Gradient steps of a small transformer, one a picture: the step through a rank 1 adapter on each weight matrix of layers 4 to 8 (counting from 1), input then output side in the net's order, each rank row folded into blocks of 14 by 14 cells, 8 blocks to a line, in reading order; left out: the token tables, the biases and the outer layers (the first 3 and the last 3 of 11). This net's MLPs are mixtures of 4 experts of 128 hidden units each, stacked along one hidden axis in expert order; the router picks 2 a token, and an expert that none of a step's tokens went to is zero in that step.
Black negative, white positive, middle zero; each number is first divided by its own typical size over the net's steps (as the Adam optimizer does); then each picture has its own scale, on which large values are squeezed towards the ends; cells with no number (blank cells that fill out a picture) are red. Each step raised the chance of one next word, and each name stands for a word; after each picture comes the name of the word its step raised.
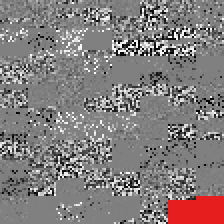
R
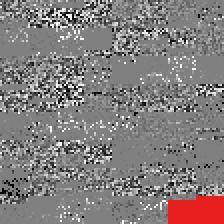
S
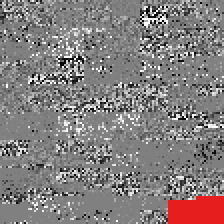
R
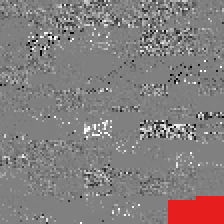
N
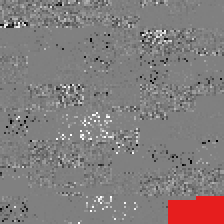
N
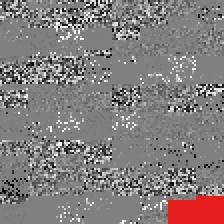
S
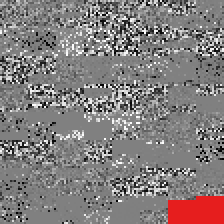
R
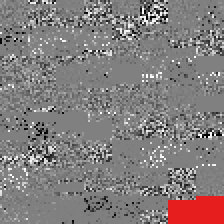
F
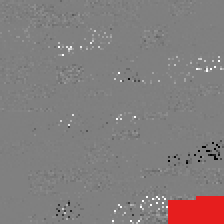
S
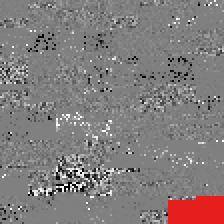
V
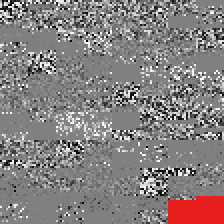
F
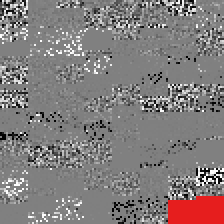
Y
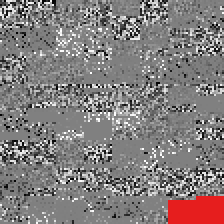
R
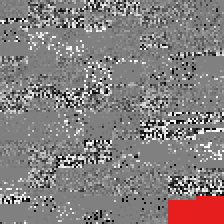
Y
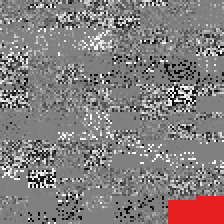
Y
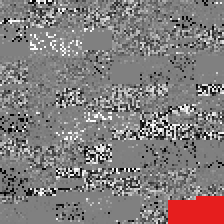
R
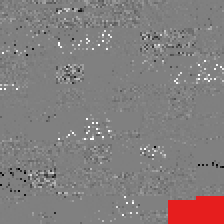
S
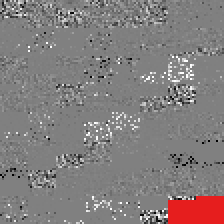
S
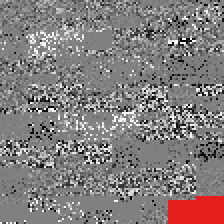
R
